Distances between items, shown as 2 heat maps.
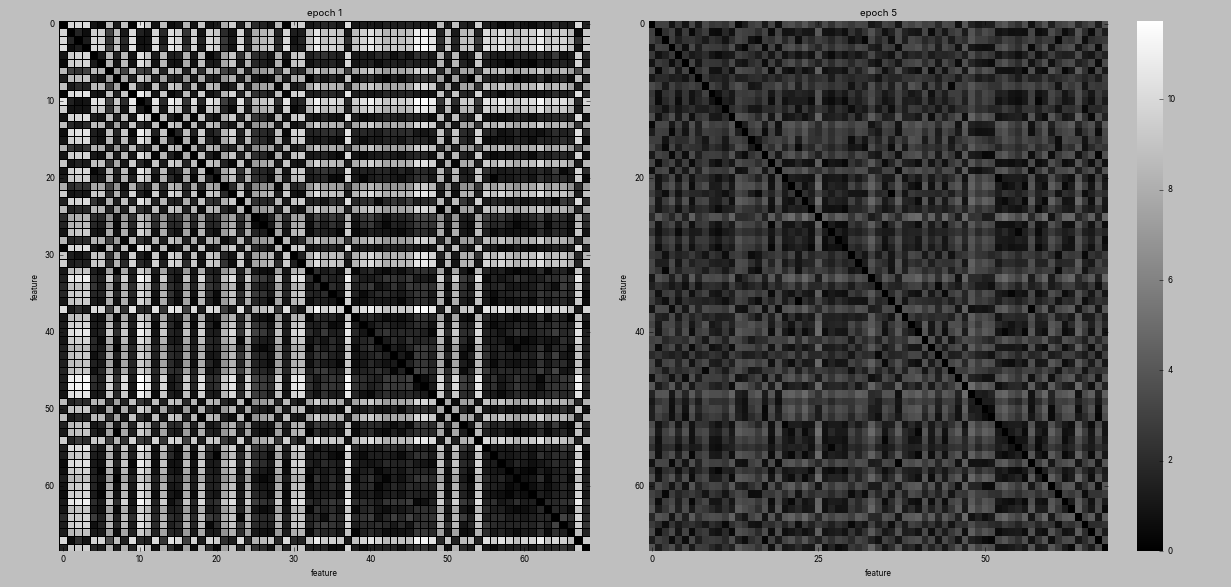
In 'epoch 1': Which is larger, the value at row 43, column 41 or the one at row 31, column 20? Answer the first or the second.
the second
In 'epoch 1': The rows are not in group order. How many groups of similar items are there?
2
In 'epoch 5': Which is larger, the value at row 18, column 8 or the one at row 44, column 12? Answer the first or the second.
the first
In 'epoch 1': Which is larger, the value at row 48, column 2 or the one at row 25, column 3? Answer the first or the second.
the first
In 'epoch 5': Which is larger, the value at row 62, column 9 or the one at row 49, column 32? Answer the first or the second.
the second
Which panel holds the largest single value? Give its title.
epoch 1
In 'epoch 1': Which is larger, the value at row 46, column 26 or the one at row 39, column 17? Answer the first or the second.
the first
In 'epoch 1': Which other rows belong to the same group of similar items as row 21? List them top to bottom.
1, 2, 3, 6, 8, 10, 11, 13, 16, 18, 22, 24, 28, 30, 31, 37, 49, 51, 54, 67
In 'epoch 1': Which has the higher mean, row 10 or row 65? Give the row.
10
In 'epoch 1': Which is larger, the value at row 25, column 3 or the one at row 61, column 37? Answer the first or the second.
the second
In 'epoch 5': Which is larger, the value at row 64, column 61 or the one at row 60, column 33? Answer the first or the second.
the first
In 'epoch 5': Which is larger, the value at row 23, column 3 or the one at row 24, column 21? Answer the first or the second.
the first
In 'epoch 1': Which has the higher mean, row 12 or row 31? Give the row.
31
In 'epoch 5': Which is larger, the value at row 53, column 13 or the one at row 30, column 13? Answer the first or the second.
the first
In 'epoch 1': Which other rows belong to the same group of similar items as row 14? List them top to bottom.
0, 4, 5, 7, 9, 12, 15, 17, 19, 20, 23, 25, 26, 27, 29, 32, 33, 34, 35, 36, 38, 39, 40, 41, 42, 43, 44, 45, 46, 47, 48, 50, 52, 53, 55, 56, 57, 58, 59, 60, 61, 62, 63, 64, 65, 66, 68
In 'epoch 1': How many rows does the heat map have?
69
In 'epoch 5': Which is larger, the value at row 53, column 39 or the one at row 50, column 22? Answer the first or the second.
the second
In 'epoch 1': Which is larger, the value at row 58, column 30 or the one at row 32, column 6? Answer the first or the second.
the first
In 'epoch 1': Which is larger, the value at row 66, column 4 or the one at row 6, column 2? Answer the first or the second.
the second
